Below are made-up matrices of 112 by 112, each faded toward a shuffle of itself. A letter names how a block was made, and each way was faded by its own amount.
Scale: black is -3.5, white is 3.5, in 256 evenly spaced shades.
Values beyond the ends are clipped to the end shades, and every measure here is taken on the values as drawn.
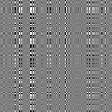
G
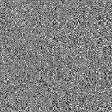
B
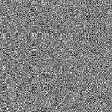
B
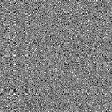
B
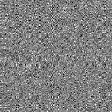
B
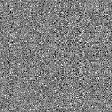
B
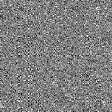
B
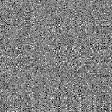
B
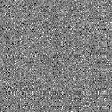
B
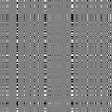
G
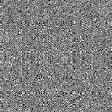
B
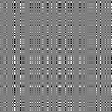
G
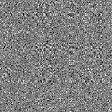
B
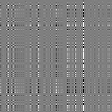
G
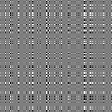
G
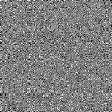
B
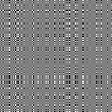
G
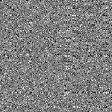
B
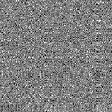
B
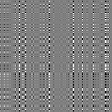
G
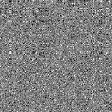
B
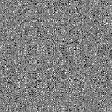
B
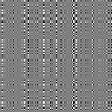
G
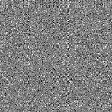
B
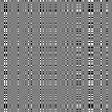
G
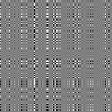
G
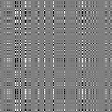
G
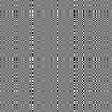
G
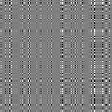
G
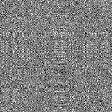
B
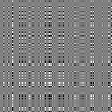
G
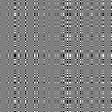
G
